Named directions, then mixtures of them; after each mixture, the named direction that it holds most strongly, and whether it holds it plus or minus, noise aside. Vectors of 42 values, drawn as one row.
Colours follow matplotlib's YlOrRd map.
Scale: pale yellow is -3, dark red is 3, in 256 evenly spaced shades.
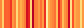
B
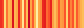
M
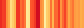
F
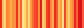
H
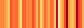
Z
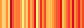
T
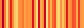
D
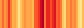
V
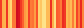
V, minus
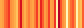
Z, minus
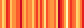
Z, minus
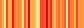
M, plus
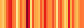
F, minus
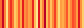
D, plus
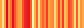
D, minus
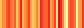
Z, minus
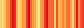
F, minus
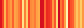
M, plus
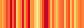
F, minus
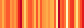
Z, minus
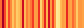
D, plus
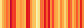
F, minus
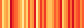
T, plus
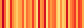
D, plus
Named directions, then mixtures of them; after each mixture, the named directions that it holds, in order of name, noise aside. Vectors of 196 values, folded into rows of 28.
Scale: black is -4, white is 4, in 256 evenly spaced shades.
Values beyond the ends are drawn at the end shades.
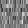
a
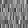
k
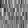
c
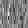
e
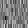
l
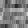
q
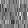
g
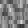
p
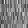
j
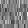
g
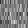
e, g, j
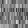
g, k, q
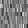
c, j, k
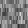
g, p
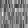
c, q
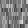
a, p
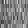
j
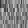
c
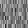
g, l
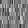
e, p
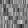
c, l, p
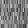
j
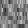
c, g, p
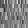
c, j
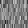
g, k, l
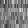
c, j, q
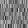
g, j, l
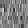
c, e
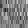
a, c, g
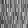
j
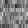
k, q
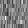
l, p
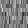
a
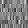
k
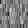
e, g, p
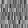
k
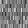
a, k
